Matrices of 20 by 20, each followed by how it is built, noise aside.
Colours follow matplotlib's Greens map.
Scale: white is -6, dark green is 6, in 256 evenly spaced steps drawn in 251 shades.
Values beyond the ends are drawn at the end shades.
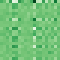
low rank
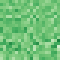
low rank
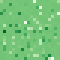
sparse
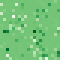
sparse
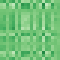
low rank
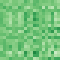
low rank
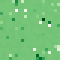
sparse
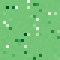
sparse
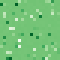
sparse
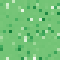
sparse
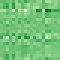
low rank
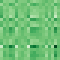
low rank
